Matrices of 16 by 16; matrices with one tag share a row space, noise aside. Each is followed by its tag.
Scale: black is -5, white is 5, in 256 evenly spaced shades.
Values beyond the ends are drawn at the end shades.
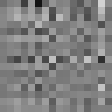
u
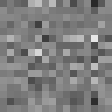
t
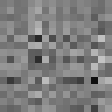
t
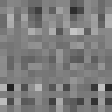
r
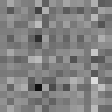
t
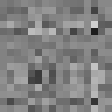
t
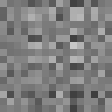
r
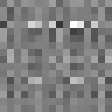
r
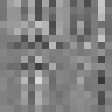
u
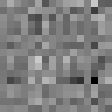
t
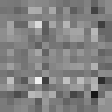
t
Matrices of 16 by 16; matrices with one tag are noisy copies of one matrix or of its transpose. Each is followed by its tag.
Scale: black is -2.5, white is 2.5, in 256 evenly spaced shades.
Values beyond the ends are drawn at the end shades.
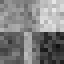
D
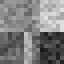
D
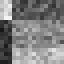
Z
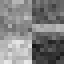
D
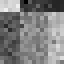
Z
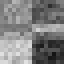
D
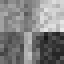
D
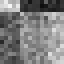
Z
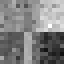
D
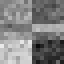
D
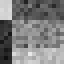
Z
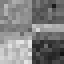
D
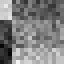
Z
